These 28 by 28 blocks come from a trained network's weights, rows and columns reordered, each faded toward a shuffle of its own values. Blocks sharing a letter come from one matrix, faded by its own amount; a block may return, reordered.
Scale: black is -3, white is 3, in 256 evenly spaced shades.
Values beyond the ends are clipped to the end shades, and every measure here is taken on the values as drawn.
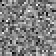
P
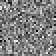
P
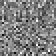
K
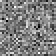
K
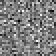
P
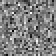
K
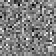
P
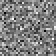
K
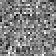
K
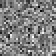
K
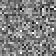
P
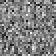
K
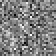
K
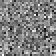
P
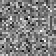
P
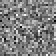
P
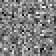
P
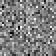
P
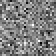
P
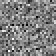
K
